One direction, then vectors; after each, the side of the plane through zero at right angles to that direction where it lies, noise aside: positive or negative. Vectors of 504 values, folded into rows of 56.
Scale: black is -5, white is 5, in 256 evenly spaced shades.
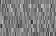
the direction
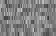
positive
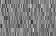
positive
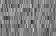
positive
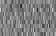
negative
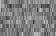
negative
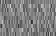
positive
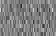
negative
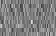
negative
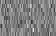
positive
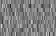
negative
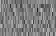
negative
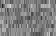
positive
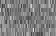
positive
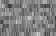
negative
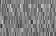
positive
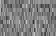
negative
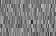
positive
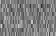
negative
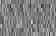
negative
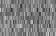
negative
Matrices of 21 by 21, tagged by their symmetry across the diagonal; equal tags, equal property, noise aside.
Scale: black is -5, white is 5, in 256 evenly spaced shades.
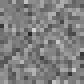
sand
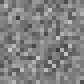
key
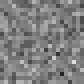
sand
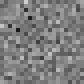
key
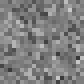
sand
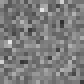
key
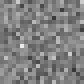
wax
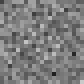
key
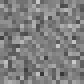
sand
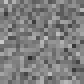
wax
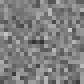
wax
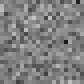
wax
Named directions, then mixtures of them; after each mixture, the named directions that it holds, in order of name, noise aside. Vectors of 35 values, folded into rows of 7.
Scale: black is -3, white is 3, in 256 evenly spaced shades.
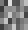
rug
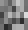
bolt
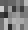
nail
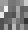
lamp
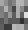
bolt, lamp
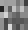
nail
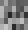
bolt, rug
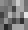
bolt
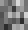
bolt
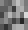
bolt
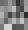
bolt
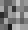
bolt, nail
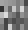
nail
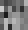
nail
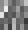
lamp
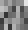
lamp, nail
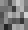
bolt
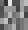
rug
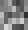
bolt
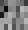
lamp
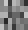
nail, rug
